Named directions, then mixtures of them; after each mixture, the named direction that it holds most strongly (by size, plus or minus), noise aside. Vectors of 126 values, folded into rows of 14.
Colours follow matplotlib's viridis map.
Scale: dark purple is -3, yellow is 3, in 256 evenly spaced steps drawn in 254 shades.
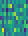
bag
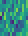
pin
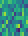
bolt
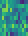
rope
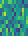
bolt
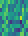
bolt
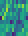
pin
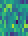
rope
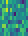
rope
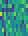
bag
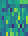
rope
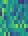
rope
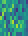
pin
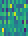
bag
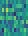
bag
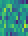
rope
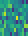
bag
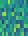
bolt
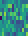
pin
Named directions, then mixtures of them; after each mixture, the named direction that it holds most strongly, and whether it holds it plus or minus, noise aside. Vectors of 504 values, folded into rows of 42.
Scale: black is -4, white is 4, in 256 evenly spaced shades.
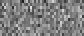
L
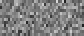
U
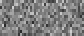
U, plus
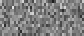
L, minus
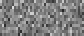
U, plus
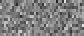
U, minus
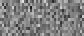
L, minus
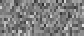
U, minus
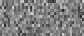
L, minus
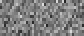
U, plus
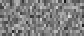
U, plus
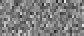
U, minus
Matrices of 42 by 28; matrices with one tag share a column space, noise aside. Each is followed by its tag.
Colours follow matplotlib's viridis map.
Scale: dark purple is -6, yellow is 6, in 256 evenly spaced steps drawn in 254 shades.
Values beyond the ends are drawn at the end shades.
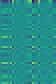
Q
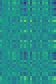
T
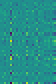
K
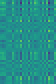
T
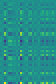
K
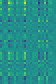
T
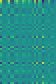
Q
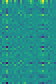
Q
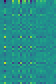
Q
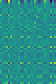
Q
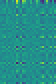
Q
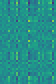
T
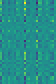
T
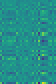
K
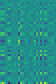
K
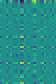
Q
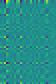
Q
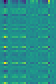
Q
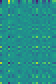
Q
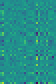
K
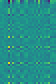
Q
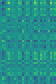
T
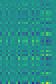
K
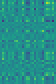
T
